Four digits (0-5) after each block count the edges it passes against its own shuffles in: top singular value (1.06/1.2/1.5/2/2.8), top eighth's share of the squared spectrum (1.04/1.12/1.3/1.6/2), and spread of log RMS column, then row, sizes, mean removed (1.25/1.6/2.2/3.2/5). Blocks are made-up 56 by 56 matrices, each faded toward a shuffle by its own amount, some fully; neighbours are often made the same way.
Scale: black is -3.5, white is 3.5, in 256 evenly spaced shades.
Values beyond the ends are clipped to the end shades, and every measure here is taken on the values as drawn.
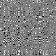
4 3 2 2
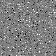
2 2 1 0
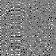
4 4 2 2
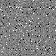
3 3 0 1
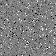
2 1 0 0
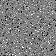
0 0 0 0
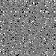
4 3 1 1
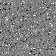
1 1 0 0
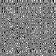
4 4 3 2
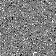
0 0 0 0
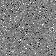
0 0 0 0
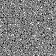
0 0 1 0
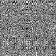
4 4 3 2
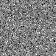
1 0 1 0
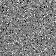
0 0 0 0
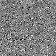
1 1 0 1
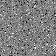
1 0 0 0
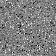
0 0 0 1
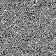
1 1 0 0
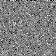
1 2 1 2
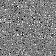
1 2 1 1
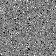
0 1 0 0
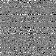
2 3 2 3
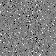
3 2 0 0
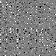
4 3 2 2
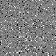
3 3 1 1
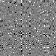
4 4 2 2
